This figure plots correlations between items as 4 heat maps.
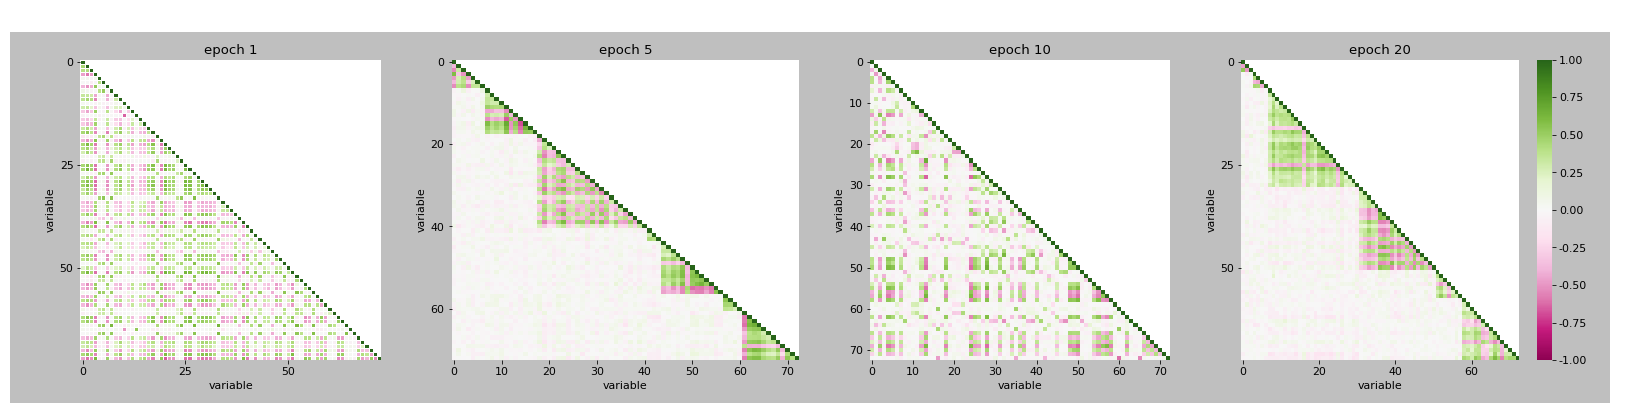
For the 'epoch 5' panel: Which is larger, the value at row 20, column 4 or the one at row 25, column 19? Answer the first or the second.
the second
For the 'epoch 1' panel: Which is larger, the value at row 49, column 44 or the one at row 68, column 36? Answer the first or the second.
the first
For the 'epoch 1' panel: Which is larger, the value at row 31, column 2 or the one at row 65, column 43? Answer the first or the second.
the first
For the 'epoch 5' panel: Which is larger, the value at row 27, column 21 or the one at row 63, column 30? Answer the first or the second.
the second
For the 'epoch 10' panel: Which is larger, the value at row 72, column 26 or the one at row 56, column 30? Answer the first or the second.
the second
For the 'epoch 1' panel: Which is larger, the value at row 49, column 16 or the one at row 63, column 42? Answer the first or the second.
the second
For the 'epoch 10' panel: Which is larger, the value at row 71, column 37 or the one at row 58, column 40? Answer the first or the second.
the second
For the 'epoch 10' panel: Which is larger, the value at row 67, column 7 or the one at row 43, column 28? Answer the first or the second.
the second
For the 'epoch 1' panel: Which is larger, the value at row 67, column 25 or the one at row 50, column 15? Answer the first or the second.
the second
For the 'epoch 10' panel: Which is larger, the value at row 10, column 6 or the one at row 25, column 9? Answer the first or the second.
the first
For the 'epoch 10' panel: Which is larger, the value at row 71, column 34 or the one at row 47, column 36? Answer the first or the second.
the first
